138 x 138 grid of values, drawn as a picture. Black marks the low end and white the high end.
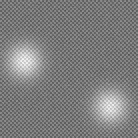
Slope: none. Average level on the scale: 50%. Bumps: two.
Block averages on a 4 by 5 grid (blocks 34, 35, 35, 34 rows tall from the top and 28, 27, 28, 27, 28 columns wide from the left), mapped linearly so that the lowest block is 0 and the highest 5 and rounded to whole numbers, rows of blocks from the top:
0 0 0 0 0 | 5 3 0 0 0 | 2 1 0 2 2 | 0 0 0 3 3
